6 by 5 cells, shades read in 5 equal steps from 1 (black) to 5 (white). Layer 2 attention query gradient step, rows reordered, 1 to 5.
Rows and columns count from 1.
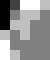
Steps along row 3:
up same down same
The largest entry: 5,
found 4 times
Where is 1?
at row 1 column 1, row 2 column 1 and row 3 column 1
